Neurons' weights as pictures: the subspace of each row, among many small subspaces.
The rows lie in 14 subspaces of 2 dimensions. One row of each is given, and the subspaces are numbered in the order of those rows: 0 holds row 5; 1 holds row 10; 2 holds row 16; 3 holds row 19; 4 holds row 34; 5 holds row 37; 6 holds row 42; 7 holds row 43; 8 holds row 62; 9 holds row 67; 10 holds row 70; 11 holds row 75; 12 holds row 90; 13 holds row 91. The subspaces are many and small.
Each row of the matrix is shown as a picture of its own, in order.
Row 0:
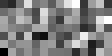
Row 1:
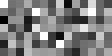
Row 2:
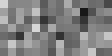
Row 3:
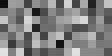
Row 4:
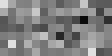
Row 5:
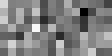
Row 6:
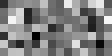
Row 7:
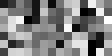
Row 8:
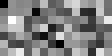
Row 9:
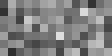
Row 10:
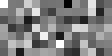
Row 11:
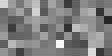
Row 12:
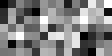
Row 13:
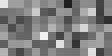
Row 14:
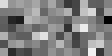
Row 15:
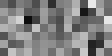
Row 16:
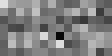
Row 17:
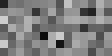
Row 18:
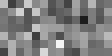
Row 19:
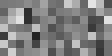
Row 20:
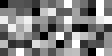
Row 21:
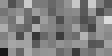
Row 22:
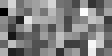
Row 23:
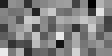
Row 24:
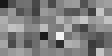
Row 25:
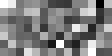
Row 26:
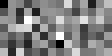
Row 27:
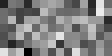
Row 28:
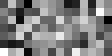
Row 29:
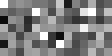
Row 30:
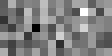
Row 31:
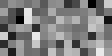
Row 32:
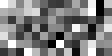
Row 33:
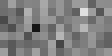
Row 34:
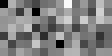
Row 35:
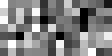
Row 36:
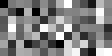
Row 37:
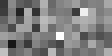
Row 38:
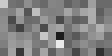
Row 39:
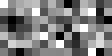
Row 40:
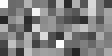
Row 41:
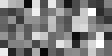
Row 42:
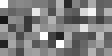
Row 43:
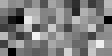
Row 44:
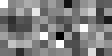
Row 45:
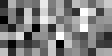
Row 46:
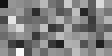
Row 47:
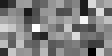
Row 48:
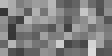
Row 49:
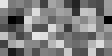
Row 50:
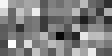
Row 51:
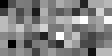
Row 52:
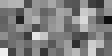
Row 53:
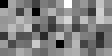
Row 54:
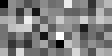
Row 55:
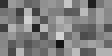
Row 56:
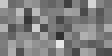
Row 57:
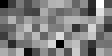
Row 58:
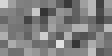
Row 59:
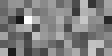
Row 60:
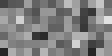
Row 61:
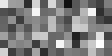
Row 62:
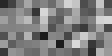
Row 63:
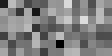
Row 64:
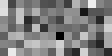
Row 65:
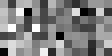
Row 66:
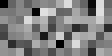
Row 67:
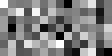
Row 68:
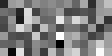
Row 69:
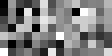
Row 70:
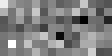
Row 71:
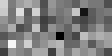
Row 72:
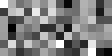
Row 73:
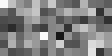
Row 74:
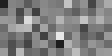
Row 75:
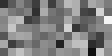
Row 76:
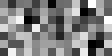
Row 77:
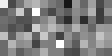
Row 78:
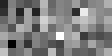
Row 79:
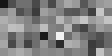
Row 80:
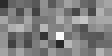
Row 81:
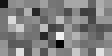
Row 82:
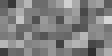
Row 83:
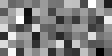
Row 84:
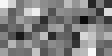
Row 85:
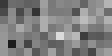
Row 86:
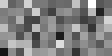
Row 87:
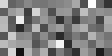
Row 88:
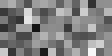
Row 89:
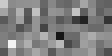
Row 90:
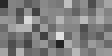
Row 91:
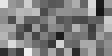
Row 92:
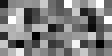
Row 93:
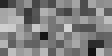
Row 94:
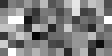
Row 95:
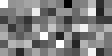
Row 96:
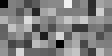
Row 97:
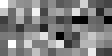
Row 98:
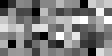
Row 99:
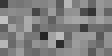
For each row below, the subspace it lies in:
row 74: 12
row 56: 11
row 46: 3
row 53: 4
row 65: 5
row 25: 13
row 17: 6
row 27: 13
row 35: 0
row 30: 0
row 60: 1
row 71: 5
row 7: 11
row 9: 9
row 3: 6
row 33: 0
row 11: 11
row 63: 4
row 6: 3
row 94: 7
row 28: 13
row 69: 5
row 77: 4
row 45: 0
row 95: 1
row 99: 6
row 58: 8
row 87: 3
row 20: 1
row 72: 9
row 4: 10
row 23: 8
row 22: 9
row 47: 10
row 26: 12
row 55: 11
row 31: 3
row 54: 12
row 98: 10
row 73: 2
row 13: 1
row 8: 7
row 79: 2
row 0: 8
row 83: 3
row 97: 10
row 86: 8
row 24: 2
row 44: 12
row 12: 0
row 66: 8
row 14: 12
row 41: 4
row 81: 7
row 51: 10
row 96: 1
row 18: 4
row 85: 5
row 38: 7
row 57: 13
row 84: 0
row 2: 0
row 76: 11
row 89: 10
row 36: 9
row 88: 2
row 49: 7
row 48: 9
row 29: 6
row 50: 5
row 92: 3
